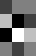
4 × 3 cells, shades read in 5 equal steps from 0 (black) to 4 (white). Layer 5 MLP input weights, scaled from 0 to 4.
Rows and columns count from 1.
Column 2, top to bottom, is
2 0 4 1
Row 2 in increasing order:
0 1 3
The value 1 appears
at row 1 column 1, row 2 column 3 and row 4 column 2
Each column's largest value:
3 4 3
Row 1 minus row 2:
-2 2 1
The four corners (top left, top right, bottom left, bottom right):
1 2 2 2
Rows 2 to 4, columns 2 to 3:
0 1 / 4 3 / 1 2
